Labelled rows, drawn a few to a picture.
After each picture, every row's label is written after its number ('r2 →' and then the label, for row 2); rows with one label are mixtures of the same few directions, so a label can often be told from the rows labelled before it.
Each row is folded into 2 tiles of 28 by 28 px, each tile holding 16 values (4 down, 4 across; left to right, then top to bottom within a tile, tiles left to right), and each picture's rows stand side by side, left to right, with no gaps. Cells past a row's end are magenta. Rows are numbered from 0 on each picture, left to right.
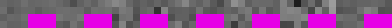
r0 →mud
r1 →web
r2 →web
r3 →web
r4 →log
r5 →web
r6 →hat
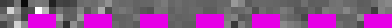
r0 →mud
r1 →web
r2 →hat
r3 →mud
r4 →log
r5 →log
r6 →hat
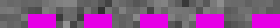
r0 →hat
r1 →web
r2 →hat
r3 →web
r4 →log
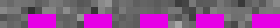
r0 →hat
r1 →hat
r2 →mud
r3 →log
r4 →web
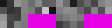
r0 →web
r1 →web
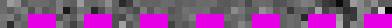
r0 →log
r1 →mud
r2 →log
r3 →log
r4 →mud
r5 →hat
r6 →web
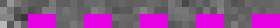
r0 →log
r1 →mud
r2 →hat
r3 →web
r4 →log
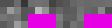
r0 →mud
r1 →web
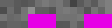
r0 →hat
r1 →web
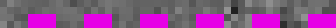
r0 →log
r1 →web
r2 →web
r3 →mud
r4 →mud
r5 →log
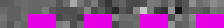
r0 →web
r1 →web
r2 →hat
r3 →mud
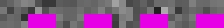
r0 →hat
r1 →web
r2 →web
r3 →mud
